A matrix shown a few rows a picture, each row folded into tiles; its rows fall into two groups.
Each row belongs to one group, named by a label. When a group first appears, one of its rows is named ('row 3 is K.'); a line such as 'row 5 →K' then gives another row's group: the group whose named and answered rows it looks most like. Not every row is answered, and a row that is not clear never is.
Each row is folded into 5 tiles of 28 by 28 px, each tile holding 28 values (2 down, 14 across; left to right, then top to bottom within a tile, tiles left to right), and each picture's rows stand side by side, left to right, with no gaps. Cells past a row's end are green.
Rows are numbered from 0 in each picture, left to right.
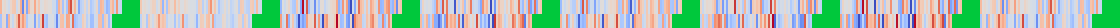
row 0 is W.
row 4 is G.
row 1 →W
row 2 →G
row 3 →G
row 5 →W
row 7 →W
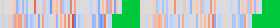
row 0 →W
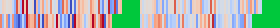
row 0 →G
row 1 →W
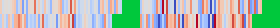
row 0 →W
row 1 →G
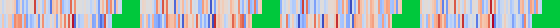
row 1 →G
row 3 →W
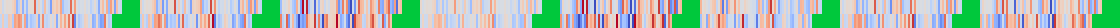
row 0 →W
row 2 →G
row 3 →W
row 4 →G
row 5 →W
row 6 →W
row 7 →G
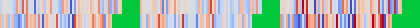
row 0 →G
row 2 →G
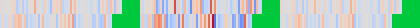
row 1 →W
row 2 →W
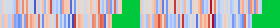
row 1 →W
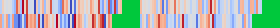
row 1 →W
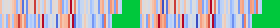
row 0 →W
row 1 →W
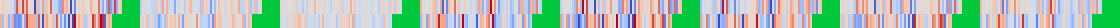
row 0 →G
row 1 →G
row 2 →W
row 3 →W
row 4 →G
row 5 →G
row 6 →G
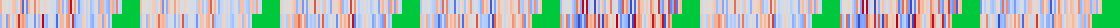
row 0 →W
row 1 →W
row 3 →G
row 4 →G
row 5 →W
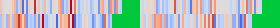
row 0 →W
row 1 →W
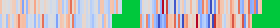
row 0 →W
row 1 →G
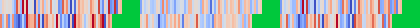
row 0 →G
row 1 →G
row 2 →G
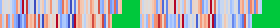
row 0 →G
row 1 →W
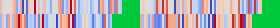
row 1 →G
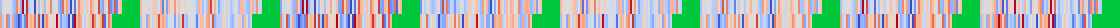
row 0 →G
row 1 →W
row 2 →G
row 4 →W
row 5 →G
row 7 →W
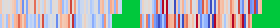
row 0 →W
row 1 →G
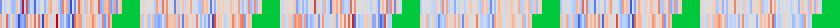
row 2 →W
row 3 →G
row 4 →G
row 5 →W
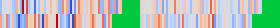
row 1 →W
